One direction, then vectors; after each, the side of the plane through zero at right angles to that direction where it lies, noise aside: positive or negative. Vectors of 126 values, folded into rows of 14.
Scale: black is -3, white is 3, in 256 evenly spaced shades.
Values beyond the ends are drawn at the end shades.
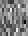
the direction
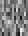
negative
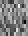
positive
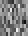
positive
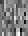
positive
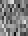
negative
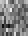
positive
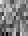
positive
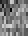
negative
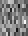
negative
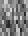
positive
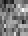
positive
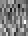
negative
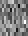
negative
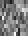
positive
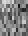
negative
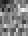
positive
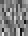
positive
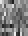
positive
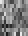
positive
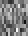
positive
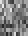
positive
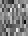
positive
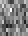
positive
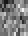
positive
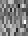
negative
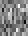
positive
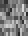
negative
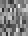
positive
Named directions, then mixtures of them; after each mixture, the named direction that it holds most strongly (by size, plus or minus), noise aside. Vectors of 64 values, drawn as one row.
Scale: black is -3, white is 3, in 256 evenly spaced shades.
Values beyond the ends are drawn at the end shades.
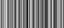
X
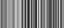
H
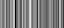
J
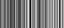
H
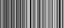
H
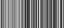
H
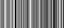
J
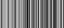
X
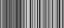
H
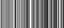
X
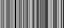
X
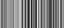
H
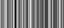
X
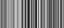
H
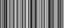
X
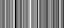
J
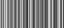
X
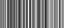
H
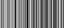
X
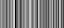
J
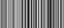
H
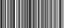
J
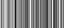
X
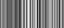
H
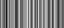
X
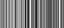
H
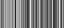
H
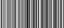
X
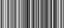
X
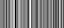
J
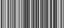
X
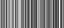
H
